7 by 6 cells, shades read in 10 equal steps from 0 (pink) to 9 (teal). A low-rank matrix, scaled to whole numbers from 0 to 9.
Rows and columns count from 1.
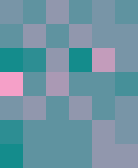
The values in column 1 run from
0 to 9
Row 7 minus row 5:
4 2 0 2 -2 -1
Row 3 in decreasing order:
9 9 8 5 4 2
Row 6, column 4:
6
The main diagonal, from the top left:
5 4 4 6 6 5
